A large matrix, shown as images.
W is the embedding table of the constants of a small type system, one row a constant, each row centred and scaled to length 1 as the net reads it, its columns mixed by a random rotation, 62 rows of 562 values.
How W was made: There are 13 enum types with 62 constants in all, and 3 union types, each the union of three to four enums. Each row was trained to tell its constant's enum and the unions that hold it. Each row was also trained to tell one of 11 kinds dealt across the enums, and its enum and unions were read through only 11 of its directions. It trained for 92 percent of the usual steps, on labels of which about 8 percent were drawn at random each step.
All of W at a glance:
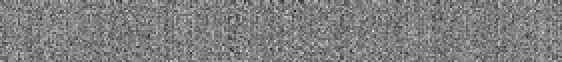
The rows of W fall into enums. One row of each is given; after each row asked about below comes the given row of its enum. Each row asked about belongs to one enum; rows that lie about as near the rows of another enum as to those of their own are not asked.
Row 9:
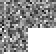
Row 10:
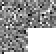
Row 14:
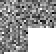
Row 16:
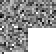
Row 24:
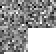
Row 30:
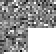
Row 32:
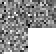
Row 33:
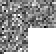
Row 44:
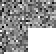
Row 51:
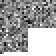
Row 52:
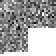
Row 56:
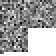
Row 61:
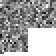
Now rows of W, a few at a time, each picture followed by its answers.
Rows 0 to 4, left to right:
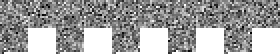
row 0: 10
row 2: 24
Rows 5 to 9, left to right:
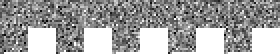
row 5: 30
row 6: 61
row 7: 52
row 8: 32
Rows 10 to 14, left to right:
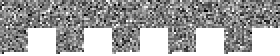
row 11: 24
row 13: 24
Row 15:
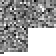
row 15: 32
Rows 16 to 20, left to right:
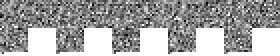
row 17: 16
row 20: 52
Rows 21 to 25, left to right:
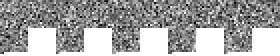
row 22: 56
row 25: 32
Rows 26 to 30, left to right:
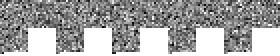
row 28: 30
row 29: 16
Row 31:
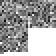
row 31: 44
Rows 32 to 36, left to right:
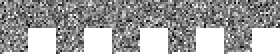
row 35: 30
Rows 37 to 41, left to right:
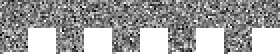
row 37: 61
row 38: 24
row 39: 16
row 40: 10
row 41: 52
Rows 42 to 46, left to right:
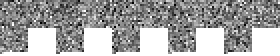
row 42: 56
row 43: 61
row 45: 61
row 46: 30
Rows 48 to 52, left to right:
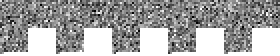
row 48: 16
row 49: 24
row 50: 16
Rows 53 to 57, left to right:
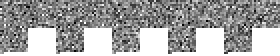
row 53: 52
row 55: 52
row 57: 30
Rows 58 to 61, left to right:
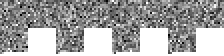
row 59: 56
